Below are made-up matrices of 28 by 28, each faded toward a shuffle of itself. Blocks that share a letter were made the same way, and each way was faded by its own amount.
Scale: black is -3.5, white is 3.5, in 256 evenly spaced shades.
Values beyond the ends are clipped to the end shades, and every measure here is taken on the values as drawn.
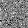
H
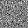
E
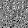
E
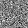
H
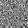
H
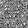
H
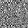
E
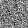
H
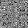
E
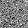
H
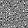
E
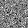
H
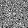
H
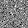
H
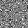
E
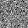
E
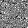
H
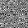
E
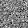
H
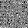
E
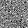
H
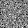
H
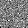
H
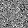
H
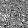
E
